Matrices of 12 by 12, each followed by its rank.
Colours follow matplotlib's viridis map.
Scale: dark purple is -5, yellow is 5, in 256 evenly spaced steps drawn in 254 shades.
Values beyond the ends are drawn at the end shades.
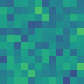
full rank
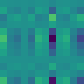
one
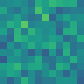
full rank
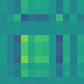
one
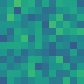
full rank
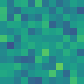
full rank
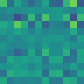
two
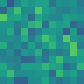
full rank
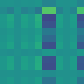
one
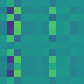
one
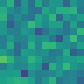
full rank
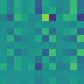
two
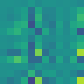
two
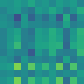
two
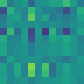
two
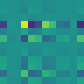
one
